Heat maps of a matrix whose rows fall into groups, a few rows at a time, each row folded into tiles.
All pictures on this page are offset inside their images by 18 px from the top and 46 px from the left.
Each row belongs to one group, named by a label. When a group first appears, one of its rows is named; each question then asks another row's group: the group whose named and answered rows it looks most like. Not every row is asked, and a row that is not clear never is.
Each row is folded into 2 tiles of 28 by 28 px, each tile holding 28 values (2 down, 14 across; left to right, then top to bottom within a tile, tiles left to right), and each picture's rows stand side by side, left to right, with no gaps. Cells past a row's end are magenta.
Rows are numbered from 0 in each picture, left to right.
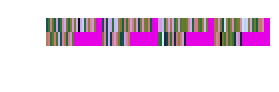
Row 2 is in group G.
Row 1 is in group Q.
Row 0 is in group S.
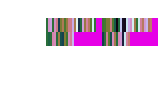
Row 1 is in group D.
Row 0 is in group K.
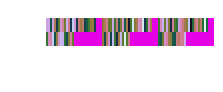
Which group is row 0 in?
Q
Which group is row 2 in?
K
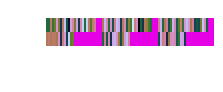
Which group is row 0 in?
S
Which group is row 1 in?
Q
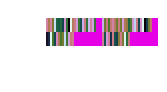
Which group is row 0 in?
D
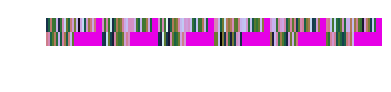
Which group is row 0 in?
S
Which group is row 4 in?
G
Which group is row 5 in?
K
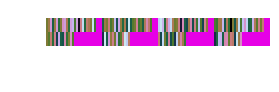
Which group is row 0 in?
S
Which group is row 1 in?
Q
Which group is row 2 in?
G
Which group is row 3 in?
D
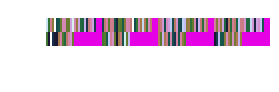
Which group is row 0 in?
D
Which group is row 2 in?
S
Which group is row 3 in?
D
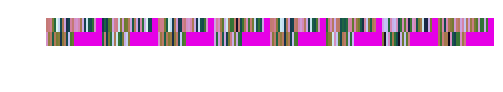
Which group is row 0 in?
S
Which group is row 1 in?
Q
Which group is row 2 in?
S
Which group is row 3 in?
G
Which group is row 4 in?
S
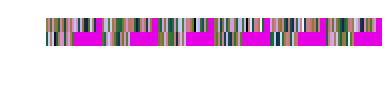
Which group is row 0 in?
Q
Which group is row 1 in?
K
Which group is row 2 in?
K
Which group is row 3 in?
S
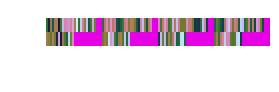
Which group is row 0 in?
S
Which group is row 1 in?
K
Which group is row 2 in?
Q
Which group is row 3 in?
Q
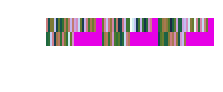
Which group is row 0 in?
D
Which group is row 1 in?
K
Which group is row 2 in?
D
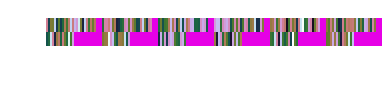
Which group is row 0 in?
D
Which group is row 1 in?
K
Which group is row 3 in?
G
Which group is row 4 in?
G
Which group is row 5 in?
K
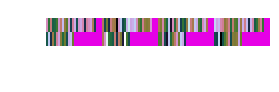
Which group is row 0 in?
Q
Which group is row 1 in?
S
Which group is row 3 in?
D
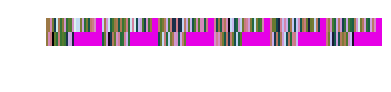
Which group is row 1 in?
D
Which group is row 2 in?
D
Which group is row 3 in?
S
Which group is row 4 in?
Q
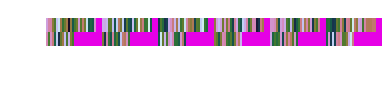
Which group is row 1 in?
G
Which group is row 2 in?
Q
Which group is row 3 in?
K
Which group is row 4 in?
G
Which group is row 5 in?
Q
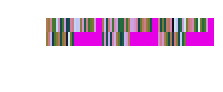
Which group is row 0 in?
S
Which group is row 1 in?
Q
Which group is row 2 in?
S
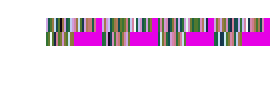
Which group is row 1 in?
D
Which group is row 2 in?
Q
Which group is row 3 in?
D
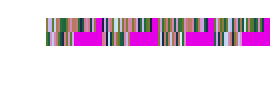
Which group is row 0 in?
K
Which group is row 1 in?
Q
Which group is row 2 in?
Q
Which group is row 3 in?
Q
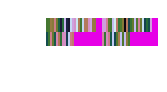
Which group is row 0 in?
D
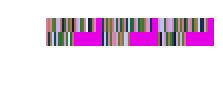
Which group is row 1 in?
Q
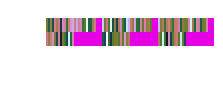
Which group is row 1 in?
D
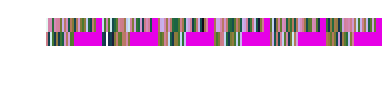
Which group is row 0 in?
G
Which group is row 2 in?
K
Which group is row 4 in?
Q
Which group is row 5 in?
S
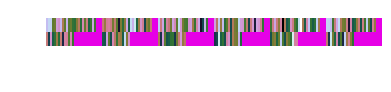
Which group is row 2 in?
G
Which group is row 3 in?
D
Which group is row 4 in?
K
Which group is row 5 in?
G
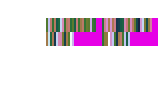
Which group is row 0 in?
Q
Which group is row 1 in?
K
